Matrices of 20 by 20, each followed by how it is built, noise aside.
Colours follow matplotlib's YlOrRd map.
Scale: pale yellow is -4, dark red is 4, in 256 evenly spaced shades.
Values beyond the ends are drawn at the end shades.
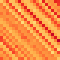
Toeplitz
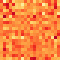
low rank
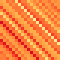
Toeplitz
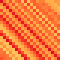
Toeplitz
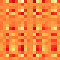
low rank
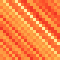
Toeplitz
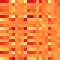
low rank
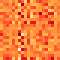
low rank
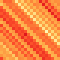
Toeplitz
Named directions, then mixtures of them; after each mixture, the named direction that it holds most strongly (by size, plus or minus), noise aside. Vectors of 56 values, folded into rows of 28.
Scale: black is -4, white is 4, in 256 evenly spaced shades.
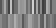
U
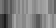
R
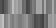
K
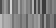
U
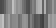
K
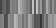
U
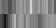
R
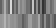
U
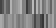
K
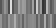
U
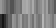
R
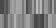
K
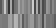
U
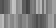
K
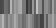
K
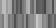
K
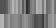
K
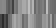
R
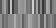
U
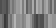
R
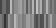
U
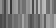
U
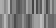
U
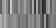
U
